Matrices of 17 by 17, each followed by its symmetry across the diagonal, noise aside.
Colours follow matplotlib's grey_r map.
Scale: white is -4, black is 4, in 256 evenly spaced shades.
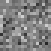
neither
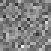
symmetric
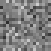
antisymmetric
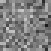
neither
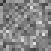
symmetric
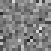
antisymmetric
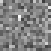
neither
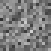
symmetric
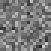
symmetric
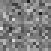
antisymmetric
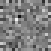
antisymmetric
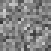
symmetric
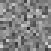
neither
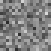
neither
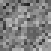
symmetric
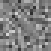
antisymmetric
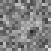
symmetric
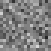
antisymmetric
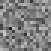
neither
